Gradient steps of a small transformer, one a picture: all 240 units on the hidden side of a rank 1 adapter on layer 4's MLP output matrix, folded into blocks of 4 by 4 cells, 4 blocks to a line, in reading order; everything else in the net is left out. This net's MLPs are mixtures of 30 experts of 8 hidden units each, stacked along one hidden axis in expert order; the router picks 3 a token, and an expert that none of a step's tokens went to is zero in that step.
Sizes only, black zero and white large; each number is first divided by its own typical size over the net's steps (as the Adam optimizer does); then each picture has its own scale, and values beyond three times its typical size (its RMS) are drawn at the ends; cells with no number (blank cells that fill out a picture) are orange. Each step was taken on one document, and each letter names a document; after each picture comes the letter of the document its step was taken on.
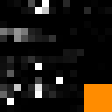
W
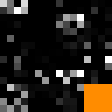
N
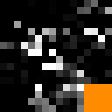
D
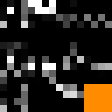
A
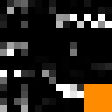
A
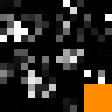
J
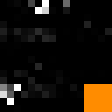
W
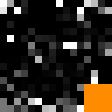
N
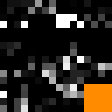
A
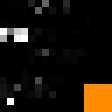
W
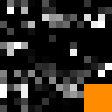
A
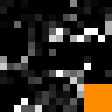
D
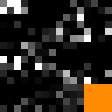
D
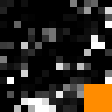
D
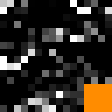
D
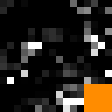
D
